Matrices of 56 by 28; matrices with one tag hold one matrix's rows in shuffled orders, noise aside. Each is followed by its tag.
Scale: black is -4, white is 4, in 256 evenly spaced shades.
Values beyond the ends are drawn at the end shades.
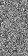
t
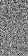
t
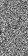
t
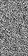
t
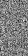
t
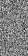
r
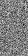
r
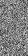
r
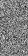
t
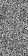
r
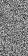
r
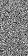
t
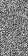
t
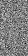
t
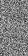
t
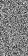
t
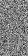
r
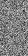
r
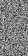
t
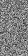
t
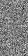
r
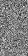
t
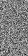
t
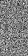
t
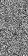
t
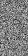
t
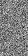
r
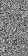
t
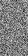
r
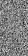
r
